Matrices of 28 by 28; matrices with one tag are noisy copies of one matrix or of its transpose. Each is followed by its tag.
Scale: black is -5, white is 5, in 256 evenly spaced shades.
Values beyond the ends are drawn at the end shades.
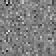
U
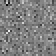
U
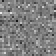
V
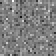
V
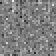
V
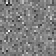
U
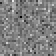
V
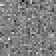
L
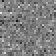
V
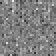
V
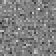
L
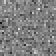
L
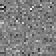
U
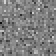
L
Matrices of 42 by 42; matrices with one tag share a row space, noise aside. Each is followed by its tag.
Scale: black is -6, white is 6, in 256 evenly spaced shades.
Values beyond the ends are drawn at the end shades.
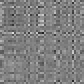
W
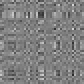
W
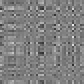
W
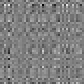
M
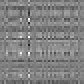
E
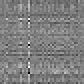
E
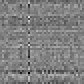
E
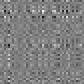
M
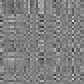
W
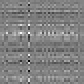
E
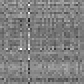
E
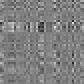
W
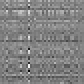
E
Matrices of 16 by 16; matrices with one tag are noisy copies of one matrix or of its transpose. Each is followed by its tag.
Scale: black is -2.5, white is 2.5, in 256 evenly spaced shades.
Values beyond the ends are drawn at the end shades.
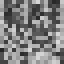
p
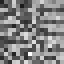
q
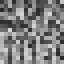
q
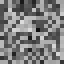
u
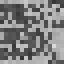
p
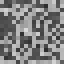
u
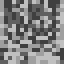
p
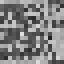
p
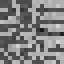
q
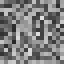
u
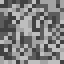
u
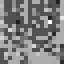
p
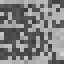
p
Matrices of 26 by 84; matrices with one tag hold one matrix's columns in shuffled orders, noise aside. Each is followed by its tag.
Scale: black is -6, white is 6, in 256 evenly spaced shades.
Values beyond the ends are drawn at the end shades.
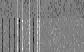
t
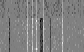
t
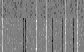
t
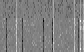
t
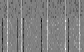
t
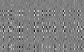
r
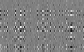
r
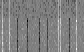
t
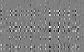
r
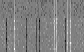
t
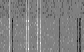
t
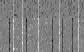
t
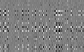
r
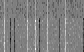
t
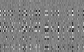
r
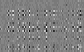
r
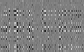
r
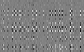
r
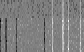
t
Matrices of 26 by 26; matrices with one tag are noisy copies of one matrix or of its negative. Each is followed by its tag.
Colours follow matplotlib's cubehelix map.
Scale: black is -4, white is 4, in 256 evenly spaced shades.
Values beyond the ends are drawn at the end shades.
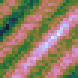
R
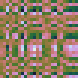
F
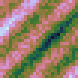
R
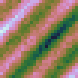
R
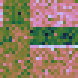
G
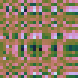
F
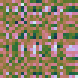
F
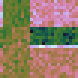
G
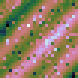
R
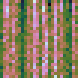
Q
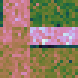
G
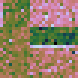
G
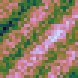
R
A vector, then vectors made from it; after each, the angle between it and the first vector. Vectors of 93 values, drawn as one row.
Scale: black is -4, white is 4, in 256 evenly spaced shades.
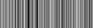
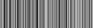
partly aligned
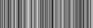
partly opposed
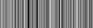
nearly parallel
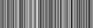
partly opposed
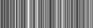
nearly opposite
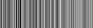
orthogonal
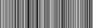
nearly parallel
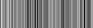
partly aligned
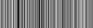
orthogonal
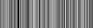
partly aligned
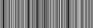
partly aligned
